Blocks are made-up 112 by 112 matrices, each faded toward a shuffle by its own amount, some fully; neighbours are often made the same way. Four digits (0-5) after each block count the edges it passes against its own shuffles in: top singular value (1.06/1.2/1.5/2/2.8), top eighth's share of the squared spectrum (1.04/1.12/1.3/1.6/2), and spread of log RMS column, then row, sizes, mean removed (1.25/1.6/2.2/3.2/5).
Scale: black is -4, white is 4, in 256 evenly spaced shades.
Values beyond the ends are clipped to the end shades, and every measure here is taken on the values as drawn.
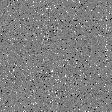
1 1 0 1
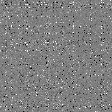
2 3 2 2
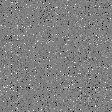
2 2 1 1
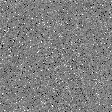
2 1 0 0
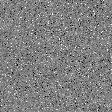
2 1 0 0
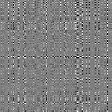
5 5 4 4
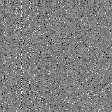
4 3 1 0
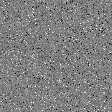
1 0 0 0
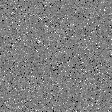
2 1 0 0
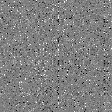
4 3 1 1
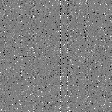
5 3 2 1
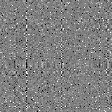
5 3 2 2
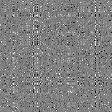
5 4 3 2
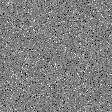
0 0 0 0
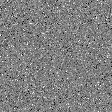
0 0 0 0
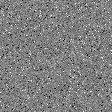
0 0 0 0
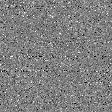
1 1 0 2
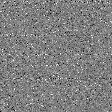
1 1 0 2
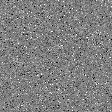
0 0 0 1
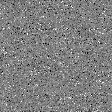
0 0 0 1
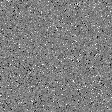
0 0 0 0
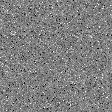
0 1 0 1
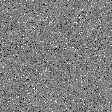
0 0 0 1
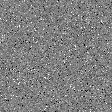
0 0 0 0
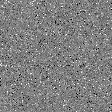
0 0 0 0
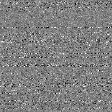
2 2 0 4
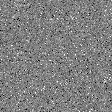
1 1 0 1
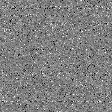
1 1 0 2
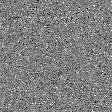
1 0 0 1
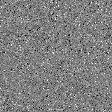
0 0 0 1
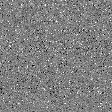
1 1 0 2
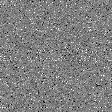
1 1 0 2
